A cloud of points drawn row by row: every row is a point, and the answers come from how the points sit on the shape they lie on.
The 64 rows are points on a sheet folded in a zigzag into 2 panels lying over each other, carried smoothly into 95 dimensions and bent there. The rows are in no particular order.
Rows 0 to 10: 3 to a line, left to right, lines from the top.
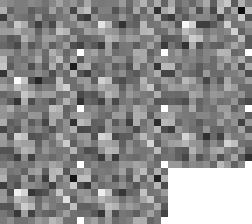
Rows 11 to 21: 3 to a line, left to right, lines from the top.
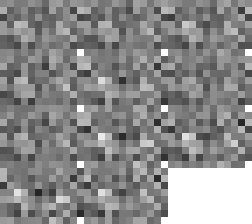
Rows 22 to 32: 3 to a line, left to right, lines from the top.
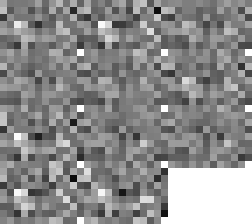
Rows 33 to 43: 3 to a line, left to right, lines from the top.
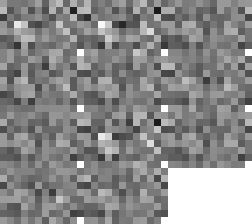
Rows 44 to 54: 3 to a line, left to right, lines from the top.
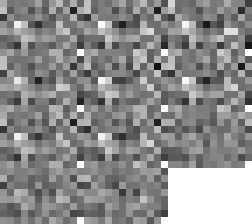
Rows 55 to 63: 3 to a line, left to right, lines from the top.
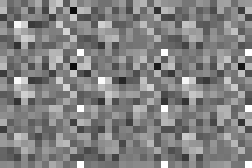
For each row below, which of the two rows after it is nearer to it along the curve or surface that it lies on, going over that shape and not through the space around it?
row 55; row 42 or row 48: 48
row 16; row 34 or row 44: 34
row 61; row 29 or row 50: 29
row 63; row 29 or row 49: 49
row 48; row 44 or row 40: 44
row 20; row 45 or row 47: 45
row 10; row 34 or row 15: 15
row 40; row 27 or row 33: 27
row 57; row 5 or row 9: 9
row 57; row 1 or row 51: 51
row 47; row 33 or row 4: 33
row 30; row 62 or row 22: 62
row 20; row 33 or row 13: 13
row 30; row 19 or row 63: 19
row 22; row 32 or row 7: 32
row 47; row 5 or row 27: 5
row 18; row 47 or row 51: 51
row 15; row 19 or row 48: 48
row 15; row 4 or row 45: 45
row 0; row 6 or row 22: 6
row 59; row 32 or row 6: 32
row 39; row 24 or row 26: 24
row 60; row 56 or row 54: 56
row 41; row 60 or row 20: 20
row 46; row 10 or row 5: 10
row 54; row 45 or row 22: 22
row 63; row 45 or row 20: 45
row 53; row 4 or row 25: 4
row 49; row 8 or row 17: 8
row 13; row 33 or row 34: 34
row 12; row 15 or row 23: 23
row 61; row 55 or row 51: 51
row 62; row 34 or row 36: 36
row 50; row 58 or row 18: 58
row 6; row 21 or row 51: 51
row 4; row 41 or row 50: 41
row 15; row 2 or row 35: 2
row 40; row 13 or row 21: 13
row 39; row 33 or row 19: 19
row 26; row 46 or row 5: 5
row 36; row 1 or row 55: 55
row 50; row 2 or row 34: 2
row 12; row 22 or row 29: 29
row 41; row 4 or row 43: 4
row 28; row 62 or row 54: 54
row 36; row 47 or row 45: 45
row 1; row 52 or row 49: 49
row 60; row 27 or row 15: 15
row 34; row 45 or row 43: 45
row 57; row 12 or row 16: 12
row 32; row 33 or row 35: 33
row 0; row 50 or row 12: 12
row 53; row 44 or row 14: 14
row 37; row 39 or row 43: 39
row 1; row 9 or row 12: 9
